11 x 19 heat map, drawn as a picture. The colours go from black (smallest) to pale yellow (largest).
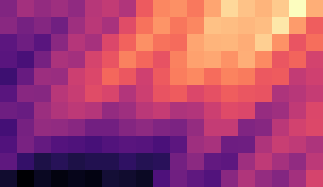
The ninth with the highest average is the top right. Values rise toward the top right. The bottom left is the ninth with the lowest average. Neither half mirrors the other. No lone cell stands out from its neighbours.
